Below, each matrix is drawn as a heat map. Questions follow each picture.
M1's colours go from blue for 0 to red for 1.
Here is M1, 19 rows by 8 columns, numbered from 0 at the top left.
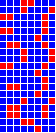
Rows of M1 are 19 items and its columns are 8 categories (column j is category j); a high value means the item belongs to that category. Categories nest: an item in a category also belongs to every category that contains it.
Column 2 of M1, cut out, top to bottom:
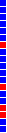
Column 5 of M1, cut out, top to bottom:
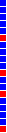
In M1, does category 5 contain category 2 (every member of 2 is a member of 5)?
no
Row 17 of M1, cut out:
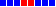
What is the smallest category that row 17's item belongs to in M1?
4
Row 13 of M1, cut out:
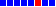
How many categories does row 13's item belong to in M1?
1
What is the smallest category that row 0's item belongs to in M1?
4
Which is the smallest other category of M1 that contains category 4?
3
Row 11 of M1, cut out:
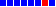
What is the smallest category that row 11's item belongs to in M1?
6
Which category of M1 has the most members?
6
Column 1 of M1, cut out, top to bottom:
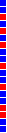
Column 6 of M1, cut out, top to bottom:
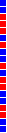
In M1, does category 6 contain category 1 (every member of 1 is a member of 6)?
yes
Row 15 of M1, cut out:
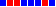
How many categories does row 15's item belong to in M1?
3
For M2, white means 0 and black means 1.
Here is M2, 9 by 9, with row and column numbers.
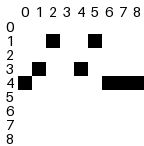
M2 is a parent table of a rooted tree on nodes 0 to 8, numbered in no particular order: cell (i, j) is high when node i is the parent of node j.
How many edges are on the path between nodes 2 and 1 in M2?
1
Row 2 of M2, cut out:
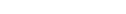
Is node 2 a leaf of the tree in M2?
yes
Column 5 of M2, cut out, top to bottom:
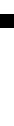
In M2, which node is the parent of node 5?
1
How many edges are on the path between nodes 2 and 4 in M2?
3
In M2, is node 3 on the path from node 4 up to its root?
yes
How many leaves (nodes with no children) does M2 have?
6
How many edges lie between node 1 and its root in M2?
1
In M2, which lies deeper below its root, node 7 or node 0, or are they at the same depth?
the same depth
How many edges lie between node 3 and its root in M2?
0
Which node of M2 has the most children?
4
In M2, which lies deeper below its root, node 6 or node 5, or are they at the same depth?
the same depth
